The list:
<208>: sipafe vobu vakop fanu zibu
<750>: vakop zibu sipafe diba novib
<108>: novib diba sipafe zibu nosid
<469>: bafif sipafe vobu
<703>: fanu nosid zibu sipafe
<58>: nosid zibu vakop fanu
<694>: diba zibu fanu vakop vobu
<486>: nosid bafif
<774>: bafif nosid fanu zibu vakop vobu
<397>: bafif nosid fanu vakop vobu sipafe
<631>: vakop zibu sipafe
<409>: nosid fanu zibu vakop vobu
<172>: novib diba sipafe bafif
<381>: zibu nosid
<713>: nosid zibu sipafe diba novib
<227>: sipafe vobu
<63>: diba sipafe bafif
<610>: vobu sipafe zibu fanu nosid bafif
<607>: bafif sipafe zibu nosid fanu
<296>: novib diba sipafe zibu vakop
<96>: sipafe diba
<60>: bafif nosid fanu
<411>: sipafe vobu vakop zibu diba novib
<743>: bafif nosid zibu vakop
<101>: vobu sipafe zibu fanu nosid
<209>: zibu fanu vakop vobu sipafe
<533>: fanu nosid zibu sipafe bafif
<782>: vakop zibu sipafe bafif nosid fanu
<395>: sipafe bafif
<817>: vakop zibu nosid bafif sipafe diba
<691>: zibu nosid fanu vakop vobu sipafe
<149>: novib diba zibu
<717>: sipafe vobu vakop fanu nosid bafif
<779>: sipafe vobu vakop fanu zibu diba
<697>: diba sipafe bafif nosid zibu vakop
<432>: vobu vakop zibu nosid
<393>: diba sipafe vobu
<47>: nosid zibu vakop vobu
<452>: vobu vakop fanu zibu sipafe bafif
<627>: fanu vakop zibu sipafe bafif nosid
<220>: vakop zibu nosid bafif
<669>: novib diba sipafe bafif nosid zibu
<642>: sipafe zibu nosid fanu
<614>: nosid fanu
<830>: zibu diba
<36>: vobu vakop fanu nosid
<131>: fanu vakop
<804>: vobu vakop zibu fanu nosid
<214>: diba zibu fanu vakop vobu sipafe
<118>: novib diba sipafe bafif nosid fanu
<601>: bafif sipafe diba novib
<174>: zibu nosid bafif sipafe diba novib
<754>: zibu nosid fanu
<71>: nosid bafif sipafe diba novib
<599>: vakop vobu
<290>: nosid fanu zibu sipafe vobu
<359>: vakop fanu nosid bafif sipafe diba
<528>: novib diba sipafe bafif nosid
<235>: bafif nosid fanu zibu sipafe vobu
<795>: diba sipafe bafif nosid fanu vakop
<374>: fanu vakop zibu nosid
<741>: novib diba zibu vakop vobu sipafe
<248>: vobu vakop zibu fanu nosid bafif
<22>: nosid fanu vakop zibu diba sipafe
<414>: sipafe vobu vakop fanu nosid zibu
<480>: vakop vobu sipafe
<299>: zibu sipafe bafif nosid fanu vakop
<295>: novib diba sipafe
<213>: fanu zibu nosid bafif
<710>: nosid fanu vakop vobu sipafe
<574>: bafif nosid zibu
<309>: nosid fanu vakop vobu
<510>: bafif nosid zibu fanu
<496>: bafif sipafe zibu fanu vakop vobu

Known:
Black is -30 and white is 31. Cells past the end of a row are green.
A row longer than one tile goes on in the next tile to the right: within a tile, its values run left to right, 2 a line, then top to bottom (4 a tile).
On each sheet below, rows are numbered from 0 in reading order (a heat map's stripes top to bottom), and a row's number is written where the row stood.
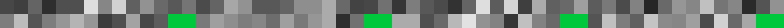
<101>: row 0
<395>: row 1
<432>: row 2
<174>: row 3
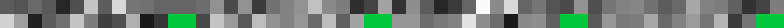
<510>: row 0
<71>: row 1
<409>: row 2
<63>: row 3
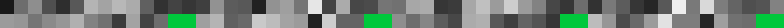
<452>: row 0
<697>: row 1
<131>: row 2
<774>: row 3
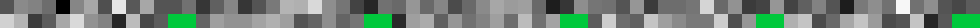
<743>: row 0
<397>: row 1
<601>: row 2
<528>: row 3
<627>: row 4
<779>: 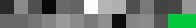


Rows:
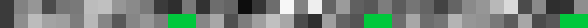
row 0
<480>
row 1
<414>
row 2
<359>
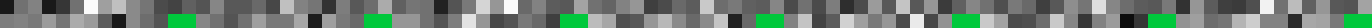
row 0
<208>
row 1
<830>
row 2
<36>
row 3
<486>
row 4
<669>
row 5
<60>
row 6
<47>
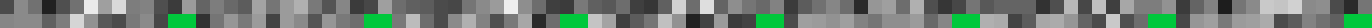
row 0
<309>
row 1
<96>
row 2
<118>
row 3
<754>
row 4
<469>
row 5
<381>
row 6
<710>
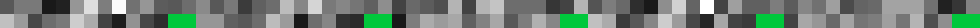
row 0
<58>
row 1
<614>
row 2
<393>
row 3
<374>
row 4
<172>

